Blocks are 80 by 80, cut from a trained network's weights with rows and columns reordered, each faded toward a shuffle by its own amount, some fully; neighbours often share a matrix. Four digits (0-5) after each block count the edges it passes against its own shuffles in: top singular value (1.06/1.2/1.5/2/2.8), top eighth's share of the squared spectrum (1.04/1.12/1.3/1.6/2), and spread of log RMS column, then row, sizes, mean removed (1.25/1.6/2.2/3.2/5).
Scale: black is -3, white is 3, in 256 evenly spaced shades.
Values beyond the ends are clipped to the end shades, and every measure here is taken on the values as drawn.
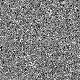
0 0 0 0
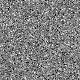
0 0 0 0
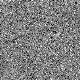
1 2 1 0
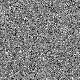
0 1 0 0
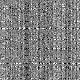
4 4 1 3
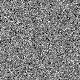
1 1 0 0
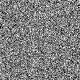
2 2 0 0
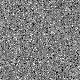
0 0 0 0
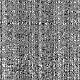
4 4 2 3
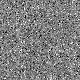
0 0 0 0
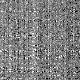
4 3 1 3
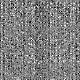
4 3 1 3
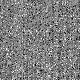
2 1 0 1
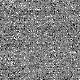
2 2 2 0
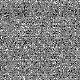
3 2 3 0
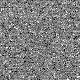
1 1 1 0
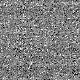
2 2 2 0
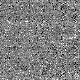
2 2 2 0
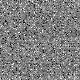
1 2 2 0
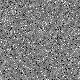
0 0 0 0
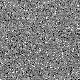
1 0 0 0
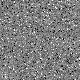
0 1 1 0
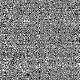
2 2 3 0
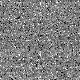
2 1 1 0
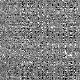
3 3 3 0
